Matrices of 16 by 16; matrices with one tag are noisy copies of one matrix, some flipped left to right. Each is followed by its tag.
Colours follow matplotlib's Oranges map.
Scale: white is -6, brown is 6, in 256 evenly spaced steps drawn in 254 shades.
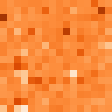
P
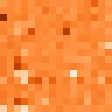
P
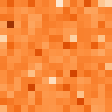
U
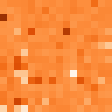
P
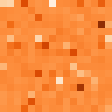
U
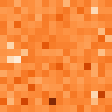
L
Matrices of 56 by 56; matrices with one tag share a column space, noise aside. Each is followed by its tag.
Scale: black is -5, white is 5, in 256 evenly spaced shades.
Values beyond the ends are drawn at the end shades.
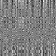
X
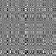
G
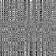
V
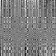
X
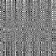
V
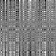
V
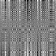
V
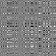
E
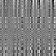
X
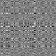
E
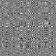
E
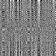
V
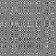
E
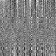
X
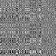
G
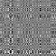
G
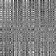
V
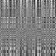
X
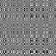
G
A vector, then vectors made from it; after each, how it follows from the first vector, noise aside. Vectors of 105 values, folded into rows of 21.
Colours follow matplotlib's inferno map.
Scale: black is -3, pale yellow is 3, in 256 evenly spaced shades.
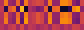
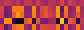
reversed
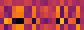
reversed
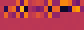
partly zeroed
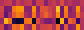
reversed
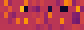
partly zeroed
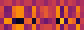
reversed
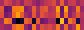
reversed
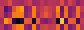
reversed
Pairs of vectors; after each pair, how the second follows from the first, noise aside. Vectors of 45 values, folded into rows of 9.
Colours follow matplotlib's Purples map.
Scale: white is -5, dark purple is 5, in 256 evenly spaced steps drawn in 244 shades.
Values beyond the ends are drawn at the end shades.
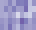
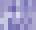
reversed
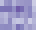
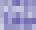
reversed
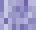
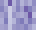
wrapped around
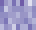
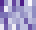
scaled up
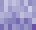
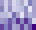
scaled up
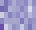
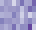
wrapped around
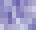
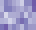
wrapped around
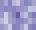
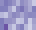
wrapped around
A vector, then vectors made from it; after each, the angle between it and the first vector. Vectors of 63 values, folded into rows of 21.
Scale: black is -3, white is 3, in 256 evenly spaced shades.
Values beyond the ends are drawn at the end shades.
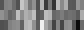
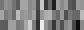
nearly parallel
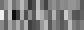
orthogonal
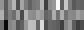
partly aligned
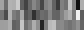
partly opposed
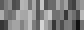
nearly parallel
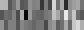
partly opposed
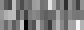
partly opposed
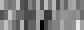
nearly opposite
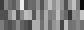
orthogonal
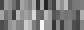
nearly parallel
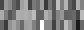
nearly parallel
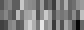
nearly parallel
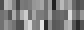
partly aligned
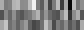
orthogonal
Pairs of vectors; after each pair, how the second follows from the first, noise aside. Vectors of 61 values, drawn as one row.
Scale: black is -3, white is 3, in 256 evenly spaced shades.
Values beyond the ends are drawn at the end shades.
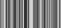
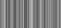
shrunk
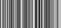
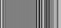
partly zeroed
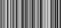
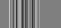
partly zeroed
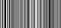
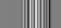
partly zeroed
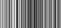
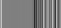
partly zeroed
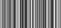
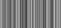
shrunk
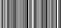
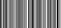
negated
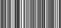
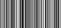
negated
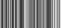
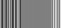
partly zeroed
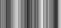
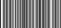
shuffled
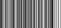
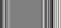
partly zeroed
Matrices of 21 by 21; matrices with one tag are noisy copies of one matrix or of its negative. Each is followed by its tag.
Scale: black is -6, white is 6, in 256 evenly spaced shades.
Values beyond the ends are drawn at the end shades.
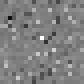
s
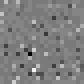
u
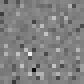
u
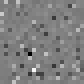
u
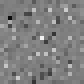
s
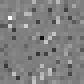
s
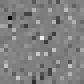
s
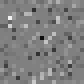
s
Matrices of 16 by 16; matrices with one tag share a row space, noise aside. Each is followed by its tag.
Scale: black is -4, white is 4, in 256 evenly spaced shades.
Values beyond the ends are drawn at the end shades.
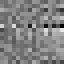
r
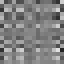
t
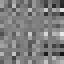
r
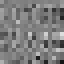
r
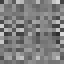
t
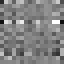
t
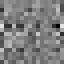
t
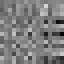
r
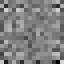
t
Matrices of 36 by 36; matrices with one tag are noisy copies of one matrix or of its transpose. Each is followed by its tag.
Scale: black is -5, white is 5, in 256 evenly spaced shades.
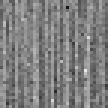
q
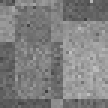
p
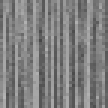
q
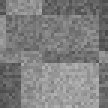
p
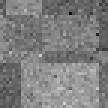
p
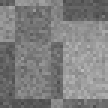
p
